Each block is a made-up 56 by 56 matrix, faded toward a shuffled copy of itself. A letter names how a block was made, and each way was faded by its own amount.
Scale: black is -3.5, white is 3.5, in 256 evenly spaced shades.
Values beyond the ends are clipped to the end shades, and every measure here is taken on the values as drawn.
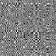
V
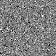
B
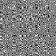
V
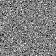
B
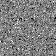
B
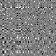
V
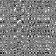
V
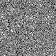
B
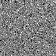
B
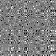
V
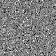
B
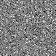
B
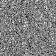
B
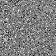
B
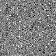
B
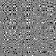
V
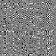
V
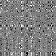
V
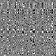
V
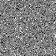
B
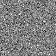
B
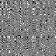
V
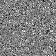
B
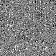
B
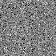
B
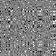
V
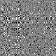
V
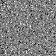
B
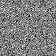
B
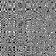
V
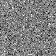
B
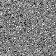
B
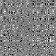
V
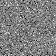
B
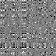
V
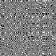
V
